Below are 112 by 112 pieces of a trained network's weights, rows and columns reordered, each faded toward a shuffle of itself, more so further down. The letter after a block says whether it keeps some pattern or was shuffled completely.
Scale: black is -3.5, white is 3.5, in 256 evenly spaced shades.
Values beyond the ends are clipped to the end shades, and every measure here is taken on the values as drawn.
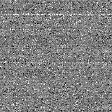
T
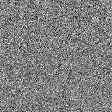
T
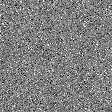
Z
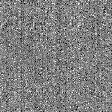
T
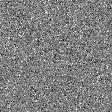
Z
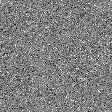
Z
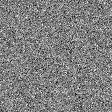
Z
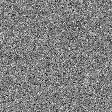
Z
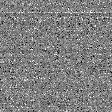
T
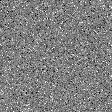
Z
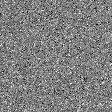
Z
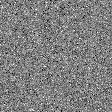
Z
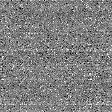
T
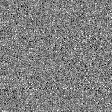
T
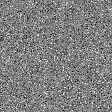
Z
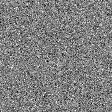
Z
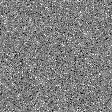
Z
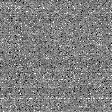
T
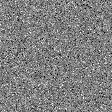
Z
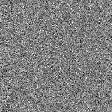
T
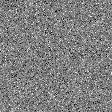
Z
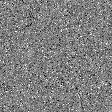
Z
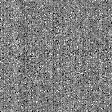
T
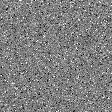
Z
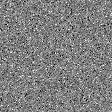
Z
